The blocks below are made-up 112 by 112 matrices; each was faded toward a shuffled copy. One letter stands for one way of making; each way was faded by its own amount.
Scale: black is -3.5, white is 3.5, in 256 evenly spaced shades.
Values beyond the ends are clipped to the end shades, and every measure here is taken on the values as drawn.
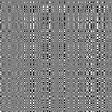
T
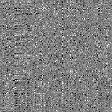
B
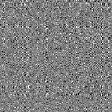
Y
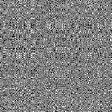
Y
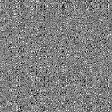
B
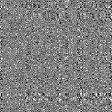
Y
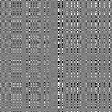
T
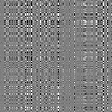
T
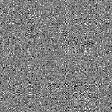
B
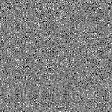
B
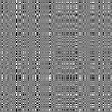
T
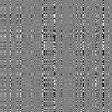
T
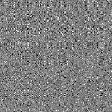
B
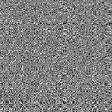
Y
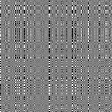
T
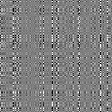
T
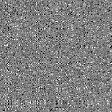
B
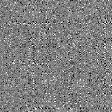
B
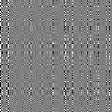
T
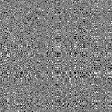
Y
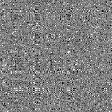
B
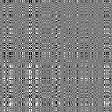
T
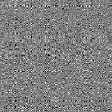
Y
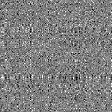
B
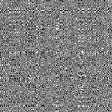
Y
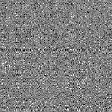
B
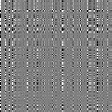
T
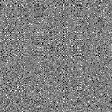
B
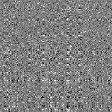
Y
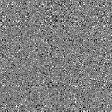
B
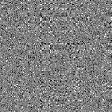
B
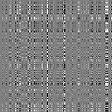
T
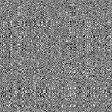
Y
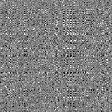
Y
